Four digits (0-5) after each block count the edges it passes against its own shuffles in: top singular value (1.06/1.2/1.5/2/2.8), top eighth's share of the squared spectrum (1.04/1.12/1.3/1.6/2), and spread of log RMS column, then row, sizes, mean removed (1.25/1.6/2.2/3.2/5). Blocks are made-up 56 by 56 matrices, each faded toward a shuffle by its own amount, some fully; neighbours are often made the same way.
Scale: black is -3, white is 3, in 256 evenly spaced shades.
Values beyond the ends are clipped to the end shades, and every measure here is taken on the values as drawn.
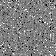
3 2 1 0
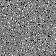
0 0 0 0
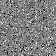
2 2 0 0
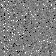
2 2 1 0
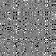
4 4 2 2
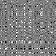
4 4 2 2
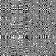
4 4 3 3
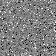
0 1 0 0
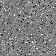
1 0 0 0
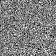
1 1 0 1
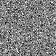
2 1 0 0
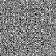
4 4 2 2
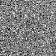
3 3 1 2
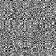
4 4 2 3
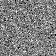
0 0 0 0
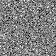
1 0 0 0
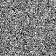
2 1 0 0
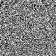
3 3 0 1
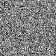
1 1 0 1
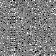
3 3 2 0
